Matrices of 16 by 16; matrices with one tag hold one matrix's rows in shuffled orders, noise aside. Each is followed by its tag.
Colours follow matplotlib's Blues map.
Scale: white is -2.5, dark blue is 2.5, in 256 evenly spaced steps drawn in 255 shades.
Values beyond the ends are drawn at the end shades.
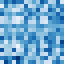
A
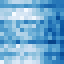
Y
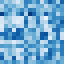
A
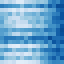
Y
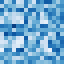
A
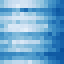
Y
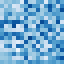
A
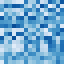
A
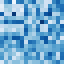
A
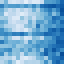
Y
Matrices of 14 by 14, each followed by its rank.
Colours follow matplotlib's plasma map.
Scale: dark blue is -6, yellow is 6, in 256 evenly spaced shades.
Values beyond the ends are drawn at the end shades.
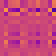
one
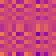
one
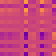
one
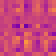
two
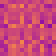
two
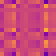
one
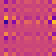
one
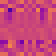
two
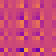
one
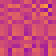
two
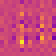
two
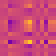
one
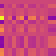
one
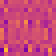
two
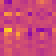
two
